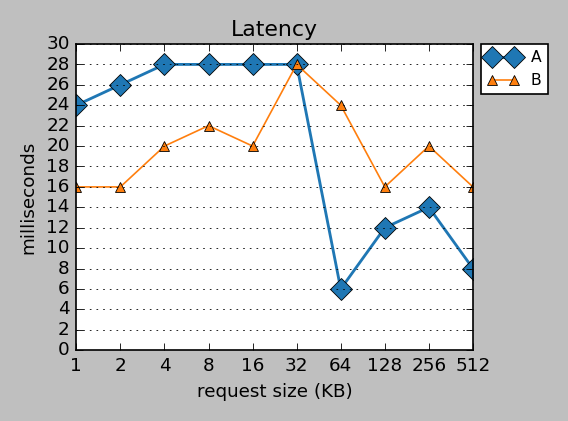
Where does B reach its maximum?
32
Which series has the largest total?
A
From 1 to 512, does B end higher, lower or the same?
the same
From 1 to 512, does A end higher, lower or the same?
lower
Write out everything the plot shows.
Title: Latency
x-axis: request size (KB), ticks 1 2 4 8 16 32 64 128 256 512
y-axis: milliseconds, ticks 0 2 4 6 8 10 12 14 16 18 20 22 24 26 28 30
Legend: A, B
Values:
A: 24 26 28 28 28 28 6 12 14 8
B: 16 16 20 22 20 28 24 16 20 16
